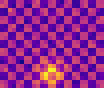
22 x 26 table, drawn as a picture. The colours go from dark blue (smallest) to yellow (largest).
Grain: checkered. Bumps: one, in the bottom middle. Average level on the scale: 30%. Odd rows or columns: none.
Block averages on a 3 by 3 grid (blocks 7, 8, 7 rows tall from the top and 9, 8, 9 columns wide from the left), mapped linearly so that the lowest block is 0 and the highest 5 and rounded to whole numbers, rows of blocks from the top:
000 | 000 | 050
